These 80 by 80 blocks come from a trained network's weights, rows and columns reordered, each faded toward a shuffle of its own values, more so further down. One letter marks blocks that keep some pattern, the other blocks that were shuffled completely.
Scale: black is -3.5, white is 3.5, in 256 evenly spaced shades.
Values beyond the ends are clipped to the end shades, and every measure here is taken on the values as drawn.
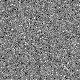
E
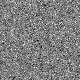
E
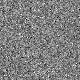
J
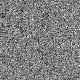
J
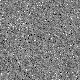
E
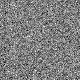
J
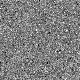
E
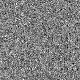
J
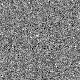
J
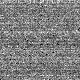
J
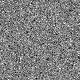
E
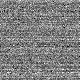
J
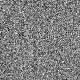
J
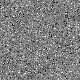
E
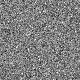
E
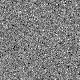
E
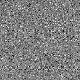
J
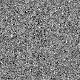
J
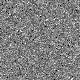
E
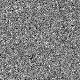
J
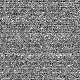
J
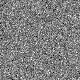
E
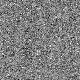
J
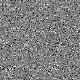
J
